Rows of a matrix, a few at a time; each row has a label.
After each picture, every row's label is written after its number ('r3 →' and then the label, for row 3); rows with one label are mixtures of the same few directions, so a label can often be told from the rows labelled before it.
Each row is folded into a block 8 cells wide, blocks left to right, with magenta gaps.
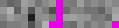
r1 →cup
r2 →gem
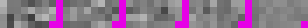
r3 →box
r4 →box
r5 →gem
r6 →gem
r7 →box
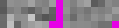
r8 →box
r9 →box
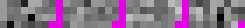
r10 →box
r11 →gem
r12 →gem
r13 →cup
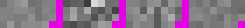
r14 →box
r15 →box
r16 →cup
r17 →box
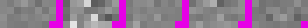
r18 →gem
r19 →box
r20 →box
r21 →box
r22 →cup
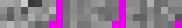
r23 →box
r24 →box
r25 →gem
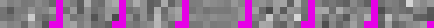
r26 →cup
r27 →gem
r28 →cup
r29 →gem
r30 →cup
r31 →box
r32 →box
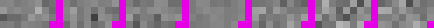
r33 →gem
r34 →cup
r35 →box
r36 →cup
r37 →box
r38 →cup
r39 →box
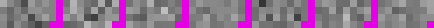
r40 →box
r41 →cup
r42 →gem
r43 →cup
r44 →cup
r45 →cup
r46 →gem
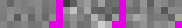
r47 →cup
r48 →box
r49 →gem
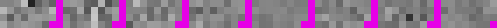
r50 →box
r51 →cup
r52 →cup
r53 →box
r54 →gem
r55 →gem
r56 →cup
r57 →gem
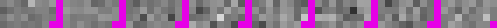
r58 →box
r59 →box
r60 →cup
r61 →cup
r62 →gem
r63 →gem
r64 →cup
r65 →cup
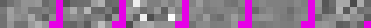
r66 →box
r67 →box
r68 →cup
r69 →cup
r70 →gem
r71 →cup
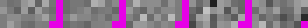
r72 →cup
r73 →box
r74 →cup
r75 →gem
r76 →gem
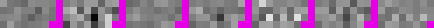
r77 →gem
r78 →cup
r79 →box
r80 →cup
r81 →cup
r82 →cup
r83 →cup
